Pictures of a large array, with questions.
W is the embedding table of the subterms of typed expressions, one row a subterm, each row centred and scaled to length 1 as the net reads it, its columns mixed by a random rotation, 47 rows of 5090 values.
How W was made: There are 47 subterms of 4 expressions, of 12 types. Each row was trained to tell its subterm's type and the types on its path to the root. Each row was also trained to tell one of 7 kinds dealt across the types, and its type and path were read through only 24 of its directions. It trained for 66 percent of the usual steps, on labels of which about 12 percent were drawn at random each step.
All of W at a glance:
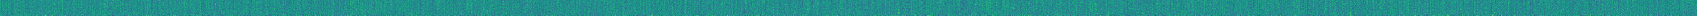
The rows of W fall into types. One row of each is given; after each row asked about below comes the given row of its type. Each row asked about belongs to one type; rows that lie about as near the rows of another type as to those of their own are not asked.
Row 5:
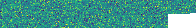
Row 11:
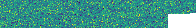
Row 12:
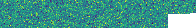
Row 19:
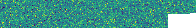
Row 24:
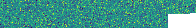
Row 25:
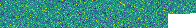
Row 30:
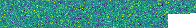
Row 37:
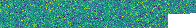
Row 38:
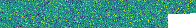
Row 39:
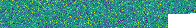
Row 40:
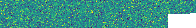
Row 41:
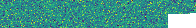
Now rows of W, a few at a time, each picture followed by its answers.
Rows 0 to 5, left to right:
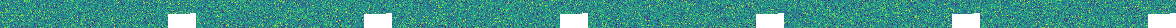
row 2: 41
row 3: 11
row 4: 39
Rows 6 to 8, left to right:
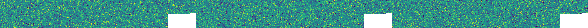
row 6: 30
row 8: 40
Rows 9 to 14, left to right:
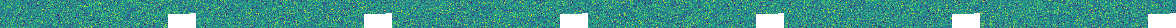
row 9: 39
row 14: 37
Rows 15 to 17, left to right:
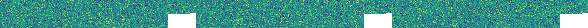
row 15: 19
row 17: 30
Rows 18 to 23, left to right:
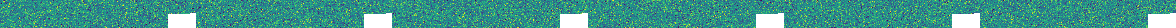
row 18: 37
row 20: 25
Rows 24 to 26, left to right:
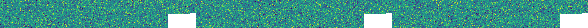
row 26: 5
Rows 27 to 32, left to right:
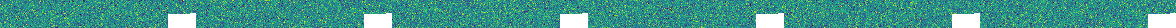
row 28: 30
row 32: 38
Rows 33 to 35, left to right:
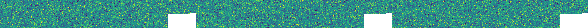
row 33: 39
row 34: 37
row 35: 25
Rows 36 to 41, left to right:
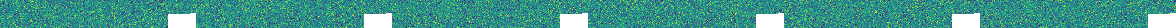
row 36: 24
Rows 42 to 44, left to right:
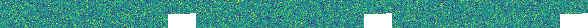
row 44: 11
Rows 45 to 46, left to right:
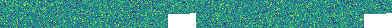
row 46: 11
